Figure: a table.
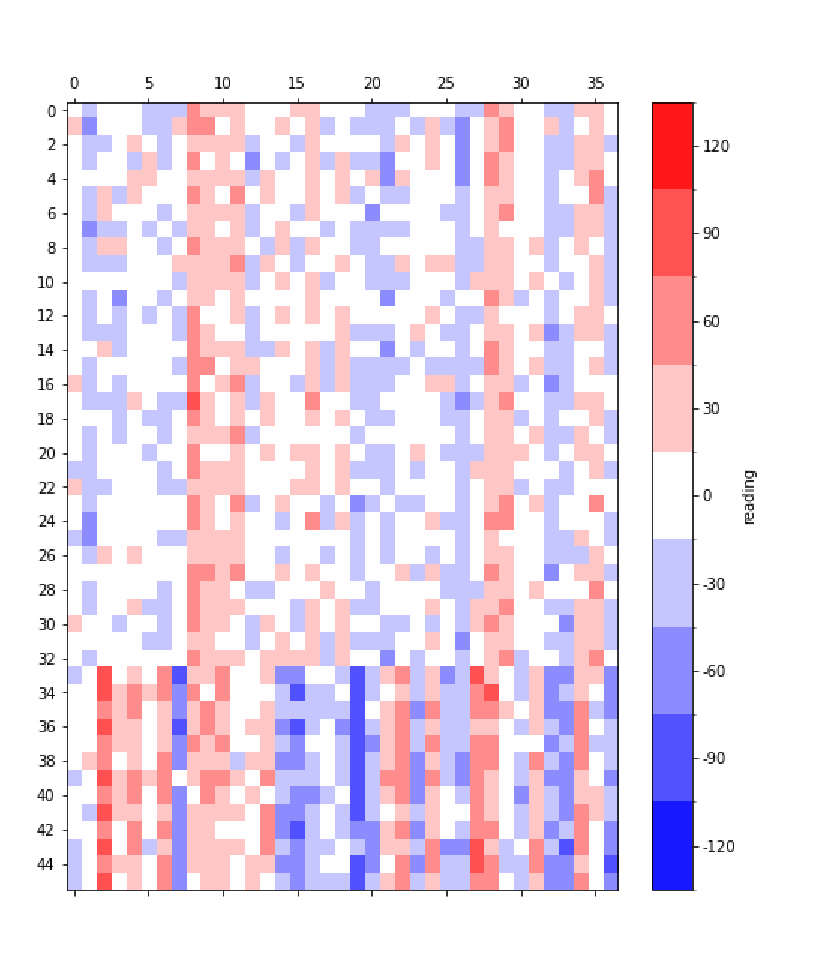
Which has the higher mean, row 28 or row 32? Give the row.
32
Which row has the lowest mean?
7
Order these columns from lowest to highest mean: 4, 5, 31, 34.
5, 31, 4, 34
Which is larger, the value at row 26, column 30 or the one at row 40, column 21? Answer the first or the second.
the second
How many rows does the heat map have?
46
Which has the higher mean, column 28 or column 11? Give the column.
28
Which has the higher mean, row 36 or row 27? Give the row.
27
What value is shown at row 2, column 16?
30
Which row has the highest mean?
4
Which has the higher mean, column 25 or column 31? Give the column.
31
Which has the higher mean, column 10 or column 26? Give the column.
10
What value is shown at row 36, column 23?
-30
